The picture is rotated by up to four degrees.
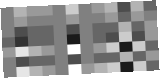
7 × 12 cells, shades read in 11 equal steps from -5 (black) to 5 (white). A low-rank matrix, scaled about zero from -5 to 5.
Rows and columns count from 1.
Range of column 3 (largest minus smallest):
3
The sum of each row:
9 3 -6 -11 15 -6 16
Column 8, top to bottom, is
1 0 -1 -1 1 -1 2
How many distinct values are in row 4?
7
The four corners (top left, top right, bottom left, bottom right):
0 -1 0 -1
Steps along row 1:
up down same down up down up up down up down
